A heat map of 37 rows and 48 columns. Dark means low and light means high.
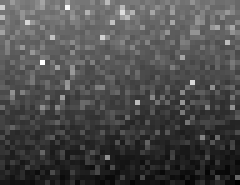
Values rise toward the top. The grain is fine, like static. On average the colour sits 30% of the way up the scale. No regular stripes run through it. No row or column stands out.
